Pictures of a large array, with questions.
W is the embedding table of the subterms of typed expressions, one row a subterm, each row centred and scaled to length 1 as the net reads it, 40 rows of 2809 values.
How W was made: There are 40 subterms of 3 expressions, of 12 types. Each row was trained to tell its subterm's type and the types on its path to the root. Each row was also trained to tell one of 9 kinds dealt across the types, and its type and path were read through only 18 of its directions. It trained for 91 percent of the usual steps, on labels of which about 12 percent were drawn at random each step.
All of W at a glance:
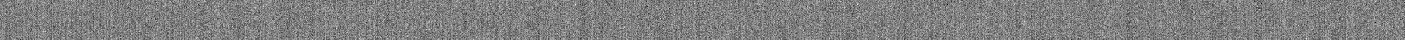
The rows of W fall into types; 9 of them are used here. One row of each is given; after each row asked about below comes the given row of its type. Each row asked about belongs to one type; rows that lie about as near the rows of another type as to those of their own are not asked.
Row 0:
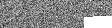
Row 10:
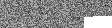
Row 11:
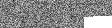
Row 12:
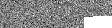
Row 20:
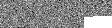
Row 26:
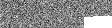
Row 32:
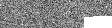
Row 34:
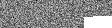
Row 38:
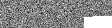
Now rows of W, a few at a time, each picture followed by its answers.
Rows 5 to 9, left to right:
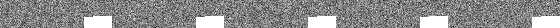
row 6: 12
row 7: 34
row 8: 34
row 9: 26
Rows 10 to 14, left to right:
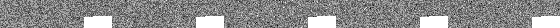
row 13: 10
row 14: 26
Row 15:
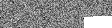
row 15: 32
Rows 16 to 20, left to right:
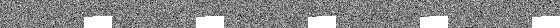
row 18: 10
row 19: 11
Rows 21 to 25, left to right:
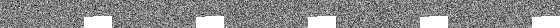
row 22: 12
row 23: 26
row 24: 11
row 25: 26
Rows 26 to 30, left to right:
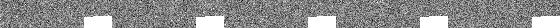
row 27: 0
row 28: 34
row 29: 12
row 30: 10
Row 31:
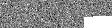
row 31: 11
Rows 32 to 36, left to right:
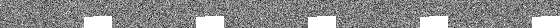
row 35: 11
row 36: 34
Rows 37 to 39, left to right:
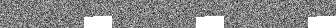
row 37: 10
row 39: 38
